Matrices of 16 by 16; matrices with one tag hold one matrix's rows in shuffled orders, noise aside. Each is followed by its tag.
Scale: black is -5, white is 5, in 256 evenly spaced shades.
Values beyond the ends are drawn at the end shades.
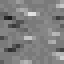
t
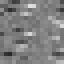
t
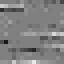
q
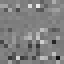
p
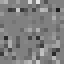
p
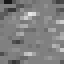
t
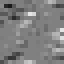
t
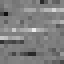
q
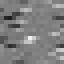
t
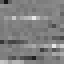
q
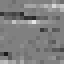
q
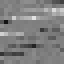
q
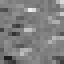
t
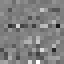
p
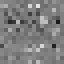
p
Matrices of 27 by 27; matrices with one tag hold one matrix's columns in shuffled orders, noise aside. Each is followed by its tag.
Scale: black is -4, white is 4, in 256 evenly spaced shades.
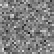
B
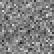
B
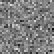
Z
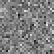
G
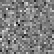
G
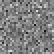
B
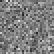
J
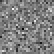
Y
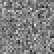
G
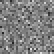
J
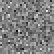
B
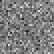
B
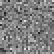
J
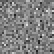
G
